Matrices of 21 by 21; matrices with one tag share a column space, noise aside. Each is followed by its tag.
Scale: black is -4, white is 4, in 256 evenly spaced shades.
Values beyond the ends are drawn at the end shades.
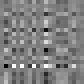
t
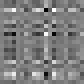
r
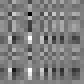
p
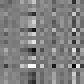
t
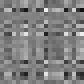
r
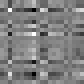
r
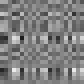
p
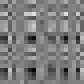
p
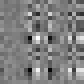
p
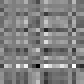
t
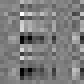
p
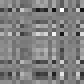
r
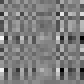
p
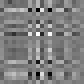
r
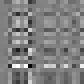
t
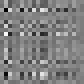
r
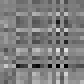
t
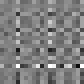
t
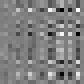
r
